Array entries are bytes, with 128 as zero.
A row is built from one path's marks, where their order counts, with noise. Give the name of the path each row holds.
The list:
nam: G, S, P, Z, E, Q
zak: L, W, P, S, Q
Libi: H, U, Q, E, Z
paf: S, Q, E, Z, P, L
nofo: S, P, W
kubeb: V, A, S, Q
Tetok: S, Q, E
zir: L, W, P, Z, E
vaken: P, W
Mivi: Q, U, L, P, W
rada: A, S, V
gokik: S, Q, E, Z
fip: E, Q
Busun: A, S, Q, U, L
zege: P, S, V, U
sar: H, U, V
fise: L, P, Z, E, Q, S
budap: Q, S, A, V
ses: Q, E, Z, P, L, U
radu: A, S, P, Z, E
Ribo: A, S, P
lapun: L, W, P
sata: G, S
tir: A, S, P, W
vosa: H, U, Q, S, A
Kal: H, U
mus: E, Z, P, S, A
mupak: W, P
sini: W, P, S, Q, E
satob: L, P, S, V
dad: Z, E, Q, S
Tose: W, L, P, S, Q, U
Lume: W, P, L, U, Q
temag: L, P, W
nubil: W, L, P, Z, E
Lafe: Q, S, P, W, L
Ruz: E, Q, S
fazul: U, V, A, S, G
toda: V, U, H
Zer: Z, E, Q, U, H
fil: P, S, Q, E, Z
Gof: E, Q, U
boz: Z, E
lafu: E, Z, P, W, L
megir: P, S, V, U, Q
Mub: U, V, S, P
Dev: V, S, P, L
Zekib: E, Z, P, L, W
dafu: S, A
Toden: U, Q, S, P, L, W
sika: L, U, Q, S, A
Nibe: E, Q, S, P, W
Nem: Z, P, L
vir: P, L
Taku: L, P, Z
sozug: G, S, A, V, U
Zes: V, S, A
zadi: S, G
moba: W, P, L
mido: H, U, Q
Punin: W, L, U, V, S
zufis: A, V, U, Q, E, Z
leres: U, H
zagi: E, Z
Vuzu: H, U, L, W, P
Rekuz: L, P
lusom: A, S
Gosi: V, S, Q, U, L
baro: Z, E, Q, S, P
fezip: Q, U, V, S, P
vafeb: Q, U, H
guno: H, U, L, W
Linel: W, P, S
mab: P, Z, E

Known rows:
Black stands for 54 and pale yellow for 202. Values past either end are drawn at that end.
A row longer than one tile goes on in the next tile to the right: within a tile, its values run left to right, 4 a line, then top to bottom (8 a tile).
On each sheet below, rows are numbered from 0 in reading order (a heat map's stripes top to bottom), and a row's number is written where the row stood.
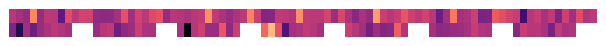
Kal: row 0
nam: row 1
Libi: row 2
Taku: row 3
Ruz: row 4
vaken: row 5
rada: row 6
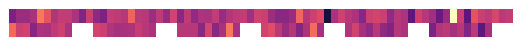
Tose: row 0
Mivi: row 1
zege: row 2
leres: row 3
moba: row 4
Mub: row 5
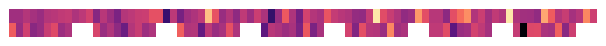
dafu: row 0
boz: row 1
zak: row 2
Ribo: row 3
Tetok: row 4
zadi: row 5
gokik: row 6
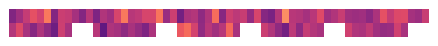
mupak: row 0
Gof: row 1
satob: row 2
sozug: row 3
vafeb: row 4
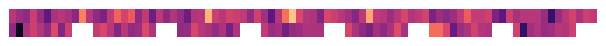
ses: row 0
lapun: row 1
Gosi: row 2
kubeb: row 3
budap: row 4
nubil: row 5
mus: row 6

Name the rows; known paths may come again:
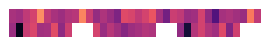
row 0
Libi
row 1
Zer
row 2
ses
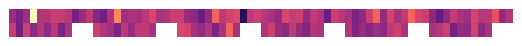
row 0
Punin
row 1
sozug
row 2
leres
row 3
moba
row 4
Nibe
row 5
radu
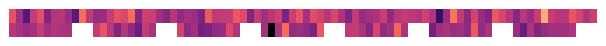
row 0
vir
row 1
mupak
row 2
dad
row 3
zagi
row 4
zege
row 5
tir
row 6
fip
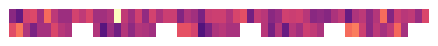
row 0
temag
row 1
sar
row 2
mab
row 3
guno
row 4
satob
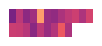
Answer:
megir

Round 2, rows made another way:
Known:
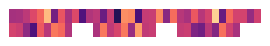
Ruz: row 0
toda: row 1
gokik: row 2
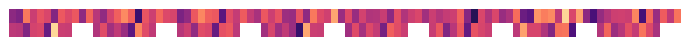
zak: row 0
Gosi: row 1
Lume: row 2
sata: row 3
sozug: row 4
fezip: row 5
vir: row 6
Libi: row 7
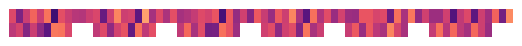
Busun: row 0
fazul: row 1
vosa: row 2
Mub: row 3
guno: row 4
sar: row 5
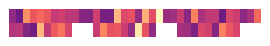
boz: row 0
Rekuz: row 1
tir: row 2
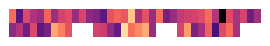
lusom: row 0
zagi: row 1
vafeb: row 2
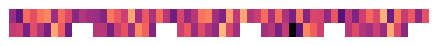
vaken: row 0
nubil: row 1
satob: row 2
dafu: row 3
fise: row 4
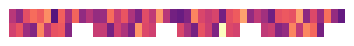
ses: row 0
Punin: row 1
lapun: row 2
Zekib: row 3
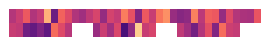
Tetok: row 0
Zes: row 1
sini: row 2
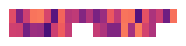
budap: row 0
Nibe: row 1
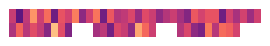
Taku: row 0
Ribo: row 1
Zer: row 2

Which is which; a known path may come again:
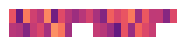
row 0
radu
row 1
dad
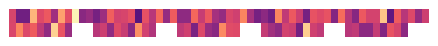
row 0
Rekuz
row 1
Vuzu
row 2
Punin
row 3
zak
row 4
paf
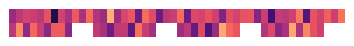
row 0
mido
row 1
nofo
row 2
rada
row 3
zufis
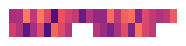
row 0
Lafe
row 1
sini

